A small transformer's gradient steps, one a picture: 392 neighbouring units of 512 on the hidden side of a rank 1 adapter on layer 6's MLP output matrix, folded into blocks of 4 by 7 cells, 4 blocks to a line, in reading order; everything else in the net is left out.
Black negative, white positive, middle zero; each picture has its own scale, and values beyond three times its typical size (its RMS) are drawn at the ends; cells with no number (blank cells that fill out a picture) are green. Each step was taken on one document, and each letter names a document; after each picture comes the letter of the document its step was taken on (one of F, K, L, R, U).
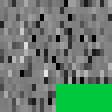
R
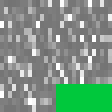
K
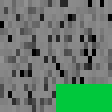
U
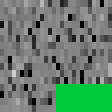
K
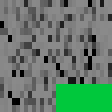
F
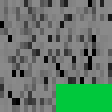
F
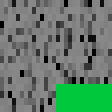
R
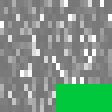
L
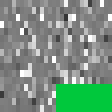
L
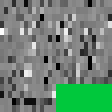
L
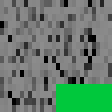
F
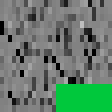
L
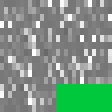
K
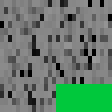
L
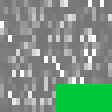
U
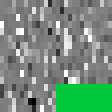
R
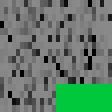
F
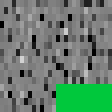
R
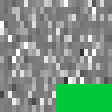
U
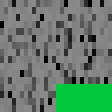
R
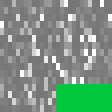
L
